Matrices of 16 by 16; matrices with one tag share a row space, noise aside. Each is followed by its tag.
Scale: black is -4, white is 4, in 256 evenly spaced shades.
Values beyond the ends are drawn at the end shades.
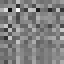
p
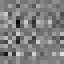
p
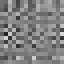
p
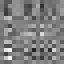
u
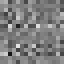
p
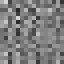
p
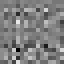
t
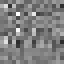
p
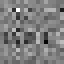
t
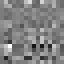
u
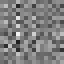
p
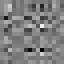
u
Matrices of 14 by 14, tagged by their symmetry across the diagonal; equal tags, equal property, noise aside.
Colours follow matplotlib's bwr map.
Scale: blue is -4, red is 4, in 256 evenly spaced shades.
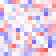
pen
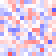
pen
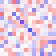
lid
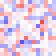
pen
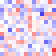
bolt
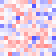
bolt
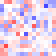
pen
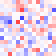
pen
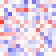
bolt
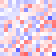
lid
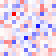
lid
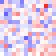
bolt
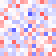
lid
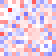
lid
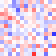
pen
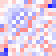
lid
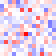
bolt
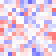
pen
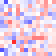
bolt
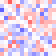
pen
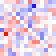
pen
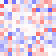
pen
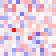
bolt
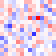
bolt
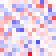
bolt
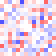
lid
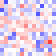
bolt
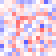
lid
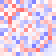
lid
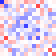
lid
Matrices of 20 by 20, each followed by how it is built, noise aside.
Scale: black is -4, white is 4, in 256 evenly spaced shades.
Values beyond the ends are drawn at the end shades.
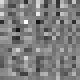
low rank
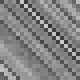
Toeplitz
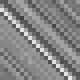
Toeplitz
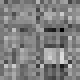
low rank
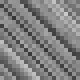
Toeplitz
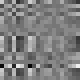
low rank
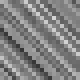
Toeplitz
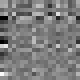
low rank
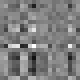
low rank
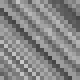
Toeplitz
